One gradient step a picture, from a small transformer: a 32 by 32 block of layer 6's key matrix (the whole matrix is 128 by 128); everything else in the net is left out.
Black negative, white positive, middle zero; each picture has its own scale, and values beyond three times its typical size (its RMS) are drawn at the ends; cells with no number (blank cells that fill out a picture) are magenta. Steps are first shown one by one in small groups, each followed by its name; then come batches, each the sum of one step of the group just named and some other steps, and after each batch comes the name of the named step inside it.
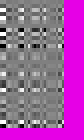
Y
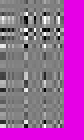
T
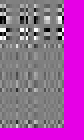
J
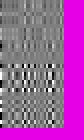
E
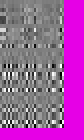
J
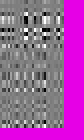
T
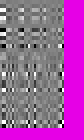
Y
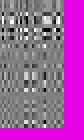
T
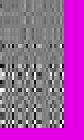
E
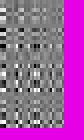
Y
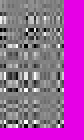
T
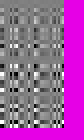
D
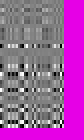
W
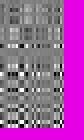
W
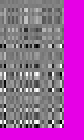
D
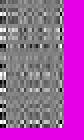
W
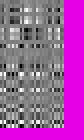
W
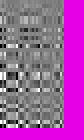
W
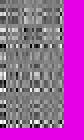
D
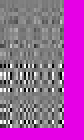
D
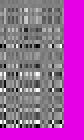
W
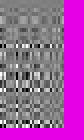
D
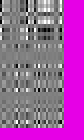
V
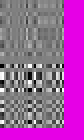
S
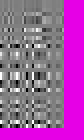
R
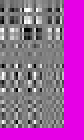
S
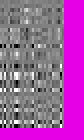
R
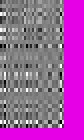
V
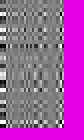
S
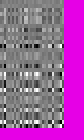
V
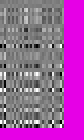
R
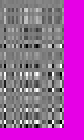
V
